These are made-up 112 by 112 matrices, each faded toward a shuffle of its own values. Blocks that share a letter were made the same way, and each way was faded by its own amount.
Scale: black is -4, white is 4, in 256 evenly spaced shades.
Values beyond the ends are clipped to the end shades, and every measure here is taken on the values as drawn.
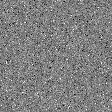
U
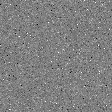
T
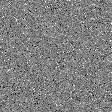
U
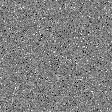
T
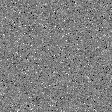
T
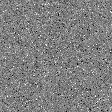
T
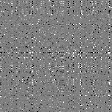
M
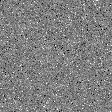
T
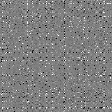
M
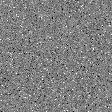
T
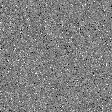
U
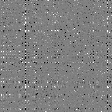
M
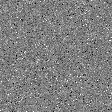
T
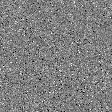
U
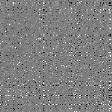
M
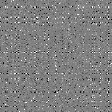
M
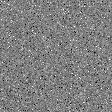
T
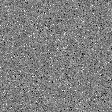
U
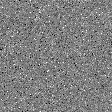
T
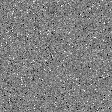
T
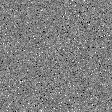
U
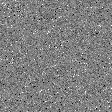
T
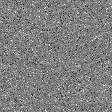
T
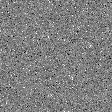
U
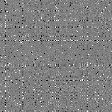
M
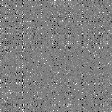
M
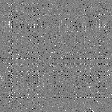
M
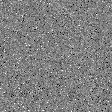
T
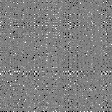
M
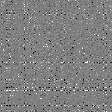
M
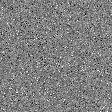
U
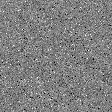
U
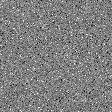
U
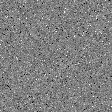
T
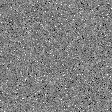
T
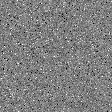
T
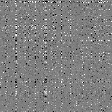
M
